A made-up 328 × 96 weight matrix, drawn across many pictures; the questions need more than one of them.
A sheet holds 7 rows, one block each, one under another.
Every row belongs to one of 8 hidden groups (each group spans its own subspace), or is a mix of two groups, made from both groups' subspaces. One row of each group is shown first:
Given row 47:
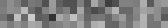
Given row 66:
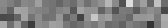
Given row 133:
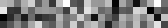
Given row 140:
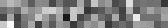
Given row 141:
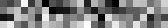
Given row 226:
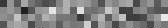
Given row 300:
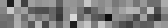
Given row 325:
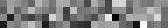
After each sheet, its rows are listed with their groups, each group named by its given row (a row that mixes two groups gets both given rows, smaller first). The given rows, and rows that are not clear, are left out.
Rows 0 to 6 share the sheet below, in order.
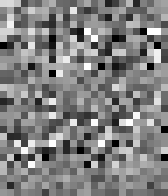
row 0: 140
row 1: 133
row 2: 133
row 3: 325
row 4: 226
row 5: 226 and 300
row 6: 300
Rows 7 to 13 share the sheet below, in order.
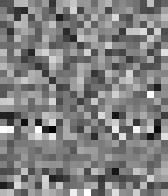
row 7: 47
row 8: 66
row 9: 66
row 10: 133
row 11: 325
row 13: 141
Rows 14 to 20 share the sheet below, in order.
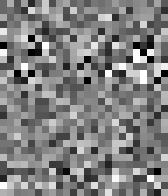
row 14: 300 and 325
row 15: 325
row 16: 133 and 226
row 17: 140
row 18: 226
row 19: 226
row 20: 133
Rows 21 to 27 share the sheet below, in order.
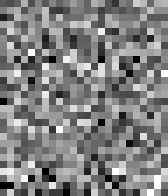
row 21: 141
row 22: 300
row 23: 226 and 300
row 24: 141
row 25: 47 and 133
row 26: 66
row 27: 325
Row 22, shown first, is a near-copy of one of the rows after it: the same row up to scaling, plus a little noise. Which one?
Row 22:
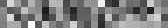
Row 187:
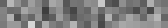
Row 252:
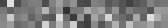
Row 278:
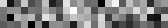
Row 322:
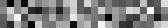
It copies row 187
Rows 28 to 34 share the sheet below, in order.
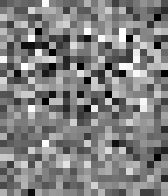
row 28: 325
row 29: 133 and 140
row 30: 226
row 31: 226 and 325
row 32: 226
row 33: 325
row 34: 66
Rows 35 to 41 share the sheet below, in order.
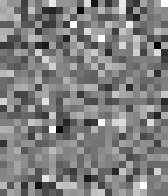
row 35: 140
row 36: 133
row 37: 141 and 325
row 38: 66
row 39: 133
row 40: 226
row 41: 47 and 140
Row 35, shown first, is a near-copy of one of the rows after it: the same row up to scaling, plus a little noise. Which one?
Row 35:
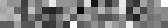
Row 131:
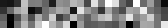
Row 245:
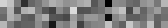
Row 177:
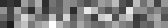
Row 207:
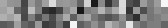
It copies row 207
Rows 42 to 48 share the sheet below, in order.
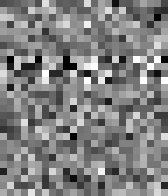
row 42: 325
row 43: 325
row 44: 66
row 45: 300
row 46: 140
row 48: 300
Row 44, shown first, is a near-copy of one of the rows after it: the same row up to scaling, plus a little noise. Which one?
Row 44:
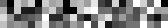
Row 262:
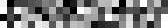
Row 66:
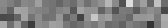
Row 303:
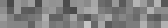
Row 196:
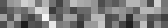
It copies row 303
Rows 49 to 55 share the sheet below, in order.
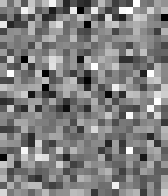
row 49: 226
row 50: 226
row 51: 141 and 300
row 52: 325
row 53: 66
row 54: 140
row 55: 66 and 325
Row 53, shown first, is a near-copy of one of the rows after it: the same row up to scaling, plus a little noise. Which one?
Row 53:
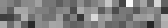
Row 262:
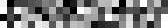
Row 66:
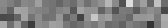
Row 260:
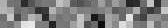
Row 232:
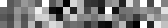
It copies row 66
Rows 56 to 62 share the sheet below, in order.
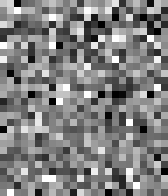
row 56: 47
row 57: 133
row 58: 226 and 300
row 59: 133
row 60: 140
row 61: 133
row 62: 140
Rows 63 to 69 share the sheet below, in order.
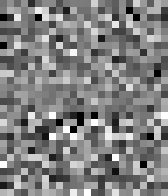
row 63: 141 and 325
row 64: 141
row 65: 325
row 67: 140 and 226
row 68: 325
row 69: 141
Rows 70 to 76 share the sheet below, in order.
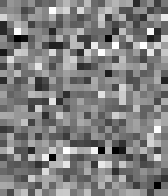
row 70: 141 and 226
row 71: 47
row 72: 66
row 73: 133
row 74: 325
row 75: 133 and 226
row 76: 325
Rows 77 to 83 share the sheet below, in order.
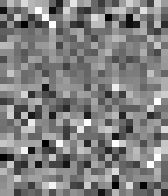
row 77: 66
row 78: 133
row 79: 300
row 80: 325
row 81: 47 and 300
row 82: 325
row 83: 47
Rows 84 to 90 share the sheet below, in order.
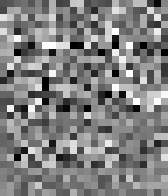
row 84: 133
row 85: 47
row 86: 300 and 325
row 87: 325
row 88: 300
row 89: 47
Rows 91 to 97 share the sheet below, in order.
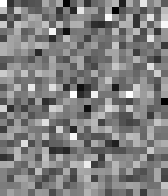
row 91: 66
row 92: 133
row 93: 133
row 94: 226
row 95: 141 and 300
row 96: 141
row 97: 66 and 226
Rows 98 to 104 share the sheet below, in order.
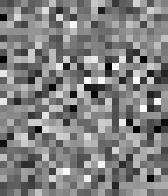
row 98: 141
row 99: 66 and 325
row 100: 66
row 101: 133 and 141
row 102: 325
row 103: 66
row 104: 133
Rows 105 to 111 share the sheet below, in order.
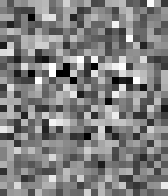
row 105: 47
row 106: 140
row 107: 133 and 140
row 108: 66
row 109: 141
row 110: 47
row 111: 226
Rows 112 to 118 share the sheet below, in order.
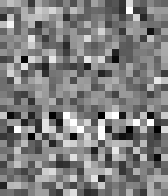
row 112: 140
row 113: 47
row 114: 300
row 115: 47
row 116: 300
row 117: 226 and 300
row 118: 141
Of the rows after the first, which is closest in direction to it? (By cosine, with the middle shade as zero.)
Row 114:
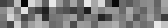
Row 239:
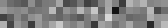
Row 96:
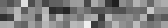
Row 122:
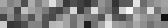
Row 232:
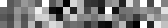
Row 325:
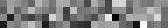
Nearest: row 122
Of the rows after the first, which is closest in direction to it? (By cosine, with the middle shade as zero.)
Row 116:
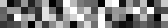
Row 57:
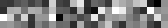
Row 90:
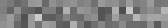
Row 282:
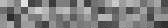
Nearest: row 57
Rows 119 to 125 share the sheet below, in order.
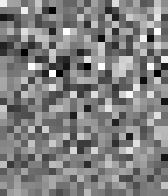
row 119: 226 and 325
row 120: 66 and 133
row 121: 133
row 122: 226
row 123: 226
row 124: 226
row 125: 226
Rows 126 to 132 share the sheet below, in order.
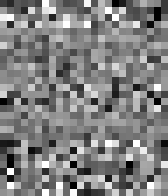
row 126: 325
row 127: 141
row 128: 47 and 133
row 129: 133
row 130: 141
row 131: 140
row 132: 300
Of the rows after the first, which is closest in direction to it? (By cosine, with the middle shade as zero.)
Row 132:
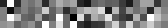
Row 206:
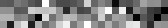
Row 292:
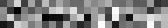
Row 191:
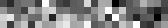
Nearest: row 292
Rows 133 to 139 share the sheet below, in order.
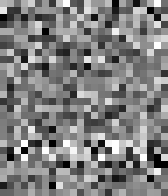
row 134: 325
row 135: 300
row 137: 47
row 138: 226 and 300
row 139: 133
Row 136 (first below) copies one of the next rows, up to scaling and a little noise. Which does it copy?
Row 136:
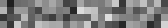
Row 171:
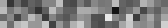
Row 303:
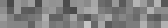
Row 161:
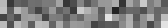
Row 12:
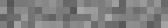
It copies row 12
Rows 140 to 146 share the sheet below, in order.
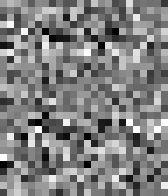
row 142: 226 and 300
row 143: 325
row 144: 325
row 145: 140 and 141
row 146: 226
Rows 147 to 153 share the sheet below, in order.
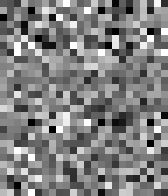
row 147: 133 and 141
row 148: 47 and 300
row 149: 47 and 141
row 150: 47 and 325
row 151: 133
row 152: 47
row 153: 300
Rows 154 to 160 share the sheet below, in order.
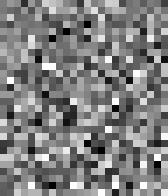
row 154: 141
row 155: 133
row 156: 140
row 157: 47 and 300
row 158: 66
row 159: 133
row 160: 47
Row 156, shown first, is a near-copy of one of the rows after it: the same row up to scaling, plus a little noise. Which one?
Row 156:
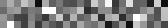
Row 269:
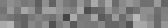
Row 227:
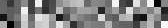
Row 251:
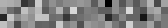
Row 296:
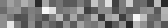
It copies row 296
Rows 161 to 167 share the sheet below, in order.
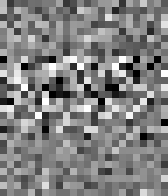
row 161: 66
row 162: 47
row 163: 226
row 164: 141
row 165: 66
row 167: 66
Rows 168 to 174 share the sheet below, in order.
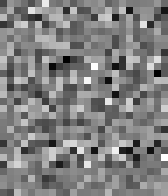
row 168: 325
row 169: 47 and 140
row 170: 66 and 133
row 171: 66
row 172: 226 and 300
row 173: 226
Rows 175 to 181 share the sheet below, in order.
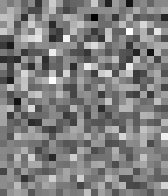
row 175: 47 and 66
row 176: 66
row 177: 140
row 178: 300
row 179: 47 and 66
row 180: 47
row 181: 226
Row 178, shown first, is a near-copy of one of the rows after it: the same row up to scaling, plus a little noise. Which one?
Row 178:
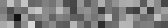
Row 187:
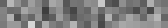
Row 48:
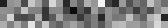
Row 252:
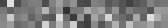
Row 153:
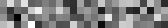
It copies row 153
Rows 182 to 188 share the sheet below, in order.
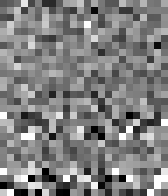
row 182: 141 and 226
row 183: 47 and 133
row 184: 47
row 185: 141 and 226
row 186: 66
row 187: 300
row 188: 325
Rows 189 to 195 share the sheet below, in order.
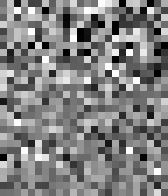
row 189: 47
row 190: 226
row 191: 325
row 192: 66
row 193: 47
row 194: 140
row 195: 133
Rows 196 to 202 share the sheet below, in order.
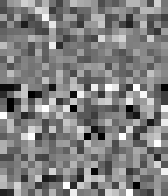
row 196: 66
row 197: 133
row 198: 300
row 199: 140
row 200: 66
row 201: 133
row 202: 140
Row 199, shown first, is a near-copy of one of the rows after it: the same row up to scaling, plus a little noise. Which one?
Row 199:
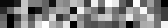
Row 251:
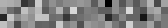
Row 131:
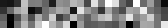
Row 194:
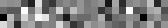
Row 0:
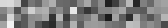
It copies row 131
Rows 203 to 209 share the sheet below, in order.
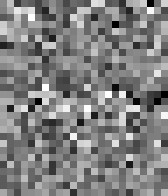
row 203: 47
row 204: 325
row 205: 325
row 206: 325
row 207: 140
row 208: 226
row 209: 140
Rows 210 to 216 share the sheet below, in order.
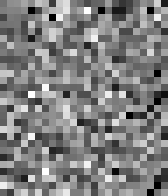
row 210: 133
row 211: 66 and 141
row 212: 325
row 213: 325
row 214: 66
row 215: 141
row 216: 325
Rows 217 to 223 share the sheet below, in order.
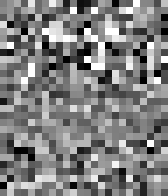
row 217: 226
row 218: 141
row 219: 133
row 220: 141
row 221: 325
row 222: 47
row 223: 140 and 141
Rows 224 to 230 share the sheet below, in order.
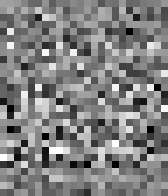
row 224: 325
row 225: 300
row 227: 140
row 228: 300
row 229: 141
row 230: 141
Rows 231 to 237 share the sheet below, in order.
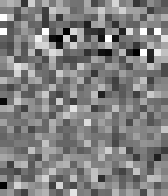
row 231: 141
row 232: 66
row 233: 47
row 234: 141
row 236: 325
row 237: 141
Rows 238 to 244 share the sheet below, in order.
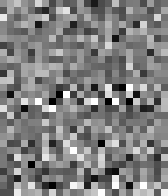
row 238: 133 and 141
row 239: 66 and 226
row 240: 140
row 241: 66 and 325
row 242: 300
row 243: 300
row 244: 47
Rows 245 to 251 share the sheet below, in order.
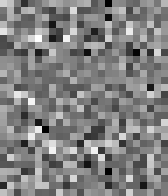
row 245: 140
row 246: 66
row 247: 140
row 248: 47
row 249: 66 and 325
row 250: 141
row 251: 140
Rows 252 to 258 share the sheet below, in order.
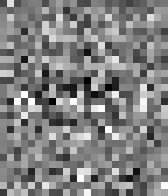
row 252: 300
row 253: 141
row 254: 141
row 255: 47
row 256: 140 and 141
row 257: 47 and 140
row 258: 226
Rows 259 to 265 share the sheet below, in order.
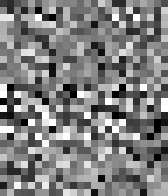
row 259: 325
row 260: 66
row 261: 133 and 226
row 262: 66
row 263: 325
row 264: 325
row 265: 141 and 226
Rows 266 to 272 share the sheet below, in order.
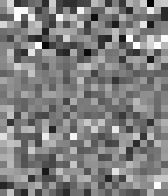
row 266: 47
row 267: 325
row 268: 47
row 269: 140
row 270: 300 and 325
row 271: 140
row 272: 325
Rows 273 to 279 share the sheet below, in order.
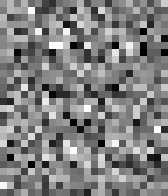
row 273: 47 and 141
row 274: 47 and 66
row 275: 300
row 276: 141
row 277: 133 and 300
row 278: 300
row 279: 141
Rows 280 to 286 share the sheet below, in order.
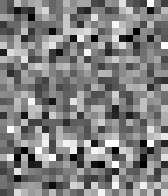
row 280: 47
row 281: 226
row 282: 300
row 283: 47
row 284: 300
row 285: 47
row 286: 47
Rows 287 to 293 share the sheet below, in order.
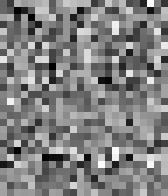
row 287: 47
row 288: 226
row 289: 133 and 226
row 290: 300
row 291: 140
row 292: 47 and 141
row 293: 47 and 141
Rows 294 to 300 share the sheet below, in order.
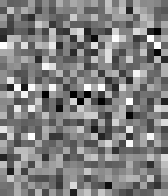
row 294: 140
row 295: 133
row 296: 140
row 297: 300
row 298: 66 and 226
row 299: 66
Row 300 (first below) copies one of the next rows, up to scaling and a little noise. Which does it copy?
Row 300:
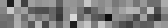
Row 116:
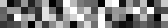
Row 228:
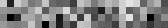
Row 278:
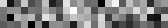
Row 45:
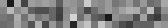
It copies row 45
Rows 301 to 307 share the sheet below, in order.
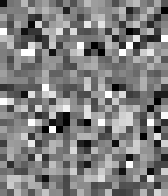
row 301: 66 and 325
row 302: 66
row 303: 66
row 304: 325
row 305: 133
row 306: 226
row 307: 47 and 300
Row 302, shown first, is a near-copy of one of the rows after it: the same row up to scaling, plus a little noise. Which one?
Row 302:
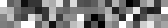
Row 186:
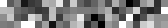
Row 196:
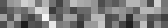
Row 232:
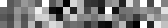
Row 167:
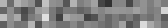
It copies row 186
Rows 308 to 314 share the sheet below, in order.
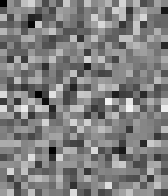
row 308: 66 and 140
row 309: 226
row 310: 300
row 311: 66
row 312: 300
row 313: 133
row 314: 300
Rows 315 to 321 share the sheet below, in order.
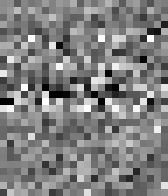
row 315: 47
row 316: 47 and 133
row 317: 66 and 141
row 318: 141
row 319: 300 and 325
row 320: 300
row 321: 226
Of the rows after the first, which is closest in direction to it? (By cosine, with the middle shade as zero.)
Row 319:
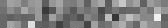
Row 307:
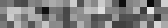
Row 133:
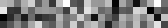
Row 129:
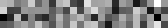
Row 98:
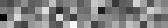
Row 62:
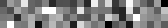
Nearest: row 62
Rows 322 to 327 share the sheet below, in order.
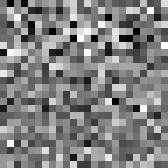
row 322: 300
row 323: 226
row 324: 141
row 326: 133
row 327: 300
